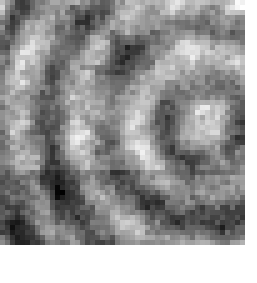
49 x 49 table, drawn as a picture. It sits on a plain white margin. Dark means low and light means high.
Concentric rings centre on the middle right. The values follow a bell shape. The texture is blotchy. The top part is higher, up to a seam about 70% of the way down.
